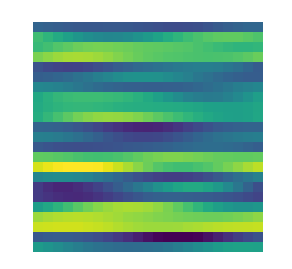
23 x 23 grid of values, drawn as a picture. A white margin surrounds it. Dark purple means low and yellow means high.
Slope: none. Stripes: horizontal, repeating 4 times. Average level on the scale: 50%. Grain: streaks across.
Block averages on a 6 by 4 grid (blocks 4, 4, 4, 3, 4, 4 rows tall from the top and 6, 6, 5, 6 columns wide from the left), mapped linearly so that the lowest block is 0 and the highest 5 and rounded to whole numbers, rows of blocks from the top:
4444 | 1111 | 3212 | 5545 | 0121 | 5334
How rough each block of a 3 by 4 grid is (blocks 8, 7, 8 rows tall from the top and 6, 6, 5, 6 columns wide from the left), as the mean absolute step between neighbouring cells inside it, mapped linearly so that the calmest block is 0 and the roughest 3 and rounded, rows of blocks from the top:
1100 | 1210 | 2232
